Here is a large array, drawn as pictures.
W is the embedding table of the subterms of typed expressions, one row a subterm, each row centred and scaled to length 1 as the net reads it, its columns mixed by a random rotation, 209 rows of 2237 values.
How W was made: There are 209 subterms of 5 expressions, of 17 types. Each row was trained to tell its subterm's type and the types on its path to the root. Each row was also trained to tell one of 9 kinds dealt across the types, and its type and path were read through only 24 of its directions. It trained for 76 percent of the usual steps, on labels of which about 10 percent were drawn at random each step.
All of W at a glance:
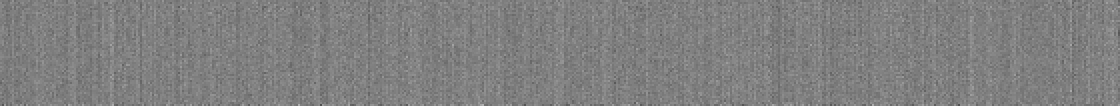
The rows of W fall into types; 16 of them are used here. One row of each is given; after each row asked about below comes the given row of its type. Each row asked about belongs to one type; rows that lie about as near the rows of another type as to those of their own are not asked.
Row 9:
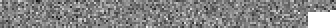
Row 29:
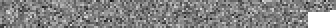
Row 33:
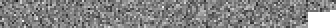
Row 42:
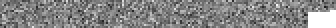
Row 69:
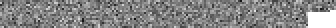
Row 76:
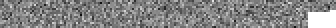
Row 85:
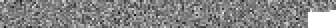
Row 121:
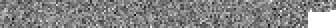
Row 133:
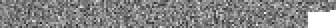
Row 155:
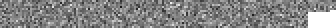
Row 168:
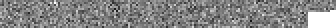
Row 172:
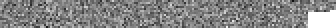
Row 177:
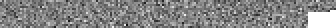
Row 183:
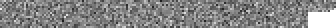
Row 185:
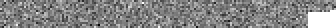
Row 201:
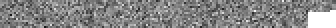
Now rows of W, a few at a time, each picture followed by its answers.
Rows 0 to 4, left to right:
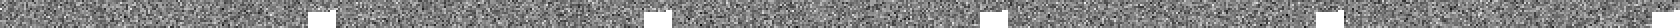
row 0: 183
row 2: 133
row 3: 69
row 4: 42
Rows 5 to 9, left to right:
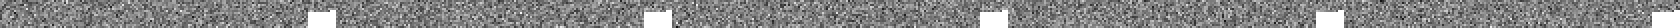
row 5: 42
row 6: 155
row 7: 42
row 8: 177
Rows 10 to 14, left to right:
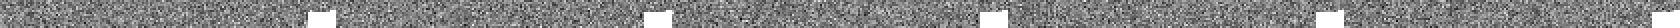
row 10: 121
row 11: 33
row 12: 155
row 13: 133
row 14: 133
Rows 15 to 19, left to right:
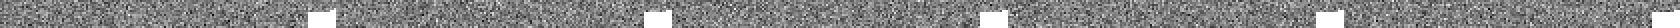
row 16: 185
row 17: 201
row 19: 29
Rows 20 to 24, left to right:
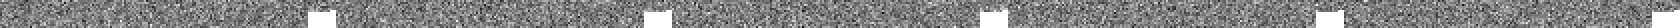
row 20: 42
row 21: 155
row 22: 69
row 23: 168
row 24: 201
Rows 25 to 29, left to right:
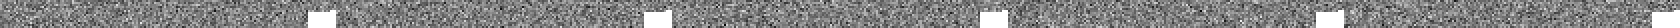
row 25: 9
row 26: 76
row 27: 185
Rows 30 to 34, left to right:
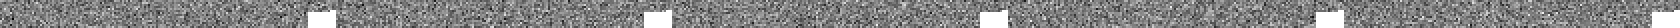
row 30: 33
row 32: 172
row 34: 177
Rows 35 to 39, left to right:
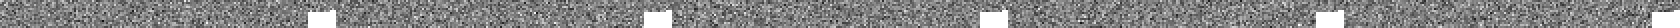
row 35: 85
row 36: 121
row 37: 29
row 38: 155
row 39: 33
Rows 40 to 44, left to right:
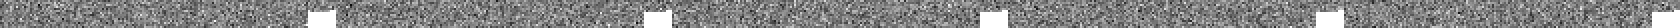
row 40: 133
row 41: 183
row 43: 69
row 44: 33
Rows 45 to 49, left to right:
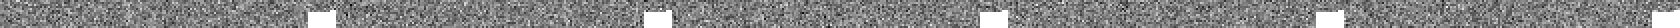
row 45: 9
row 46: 183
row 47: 76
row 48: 168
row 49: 121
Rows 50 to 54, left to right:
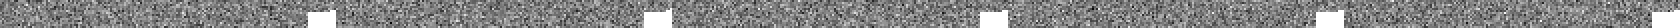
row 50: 33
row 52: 155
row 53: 155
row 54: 9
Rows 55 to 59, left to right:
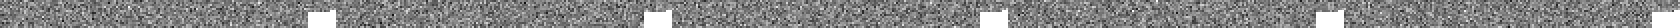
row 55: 76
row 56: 121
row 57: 76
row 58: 183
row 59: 9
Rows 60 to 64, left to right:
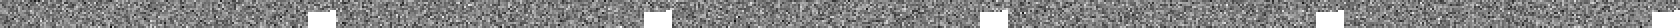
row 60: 9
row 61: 177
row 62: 183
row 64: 69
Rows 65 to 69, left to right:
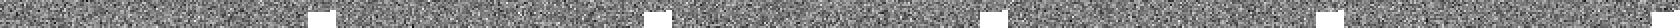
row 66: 69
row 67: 133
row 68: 183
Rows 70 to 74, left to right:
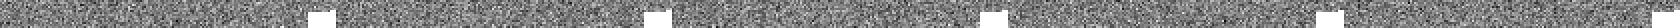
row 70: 168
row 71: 201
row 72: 201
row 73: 168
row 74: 42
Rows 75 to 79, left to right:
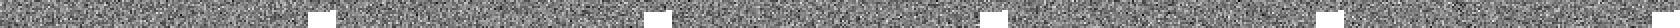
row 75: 9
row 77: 183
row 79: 168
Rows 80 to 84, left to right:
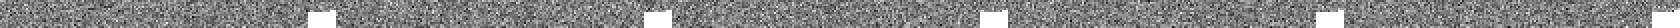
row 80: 33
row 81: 133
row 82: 121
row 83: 33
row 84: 9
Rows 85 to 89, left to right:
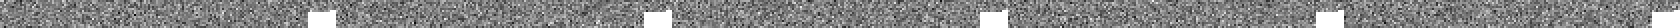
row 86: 183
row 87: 177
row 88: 183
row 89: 133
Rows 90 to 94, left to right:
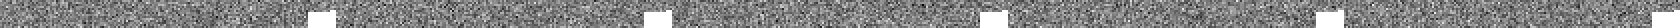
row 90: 168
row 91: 168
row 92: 76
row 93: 42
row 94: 9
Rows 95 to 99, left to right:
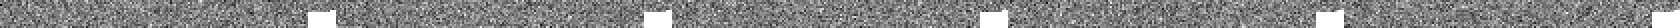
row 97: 29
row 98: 121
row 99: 85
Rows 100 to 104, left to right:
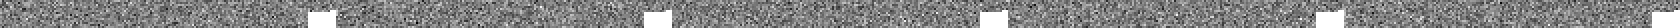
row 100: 185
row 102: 168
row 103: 9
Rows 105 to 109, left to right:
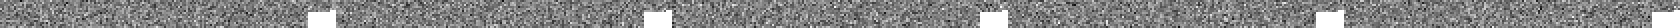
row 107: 29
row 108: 155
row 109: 155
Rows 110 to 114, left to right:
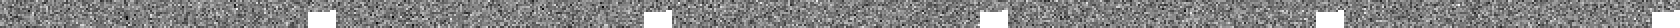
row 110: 183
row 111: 133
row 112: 85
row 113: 9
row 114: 76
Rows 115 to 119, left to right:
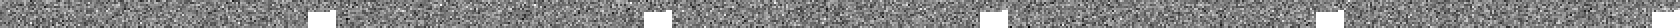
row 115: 9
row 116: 201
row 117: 121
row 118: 185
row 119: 183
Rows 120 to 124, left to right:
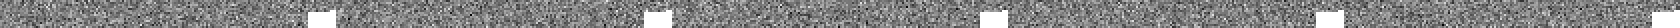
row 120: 172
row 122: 185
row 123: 76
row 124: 185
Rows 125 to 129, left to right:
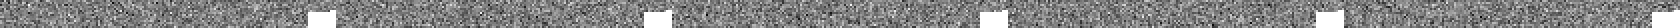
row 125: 177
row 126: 183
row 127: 183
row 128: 76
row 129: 29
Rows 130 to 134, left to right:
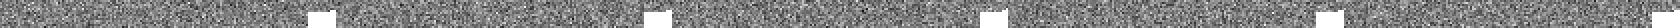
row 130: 201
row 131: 133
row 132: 76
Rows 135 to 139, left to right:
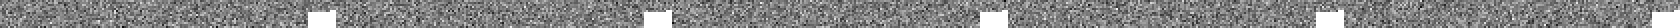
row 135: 155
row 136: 69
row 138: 33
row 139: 133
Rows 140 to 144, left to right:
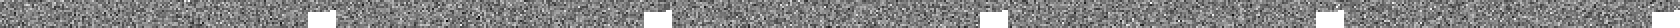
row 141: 177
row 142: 76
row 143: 185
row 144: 69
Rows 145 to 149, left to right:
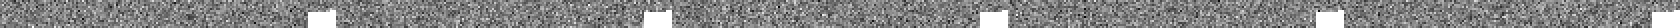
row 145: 42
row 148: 185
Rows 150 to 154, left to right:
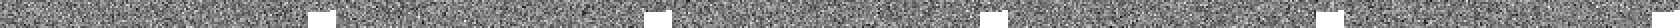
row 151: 76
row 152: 201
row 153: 168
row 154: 69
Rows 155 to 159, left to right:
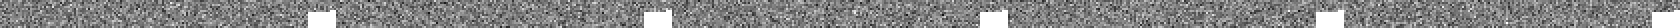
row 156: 76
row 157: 42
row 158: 42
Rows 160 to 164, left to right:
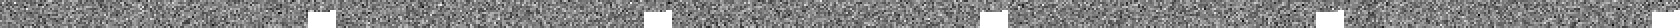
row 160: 177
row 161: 9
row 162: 69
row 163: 85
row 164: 121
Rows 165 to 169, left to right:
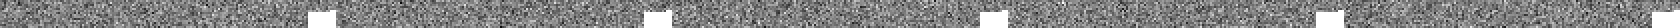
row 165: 121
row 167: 69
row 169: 85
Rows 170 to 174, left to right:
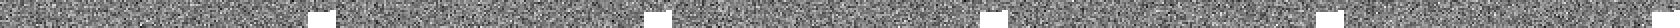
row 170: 172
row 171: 29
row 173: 172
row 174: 201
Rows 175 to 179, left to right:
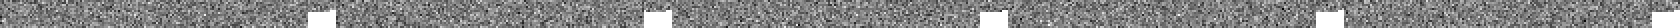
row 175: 42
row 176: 133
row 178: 121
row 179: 33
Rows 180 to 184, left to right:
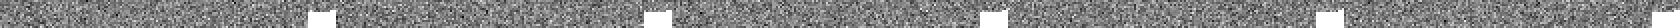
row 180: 69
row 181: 183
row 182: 121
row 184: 42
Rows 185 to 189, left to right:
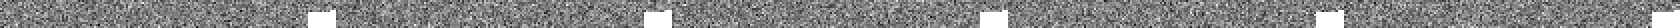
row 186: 85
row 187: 133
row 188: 69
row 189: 29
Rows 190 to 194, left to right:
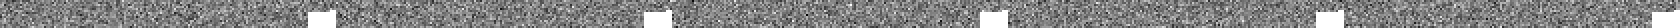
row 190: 42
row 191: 29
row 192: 85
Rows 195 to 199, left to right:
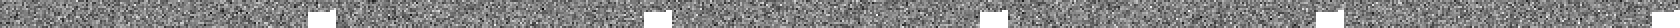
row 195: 133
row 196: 9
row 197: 177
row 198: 42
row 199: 201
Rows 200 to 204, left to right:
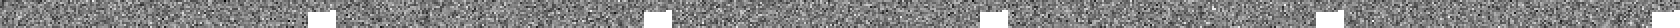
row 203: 69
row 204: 9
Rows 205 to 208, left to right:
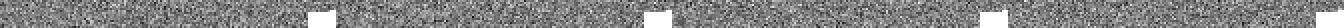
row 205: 76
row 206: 29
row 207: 121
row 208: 42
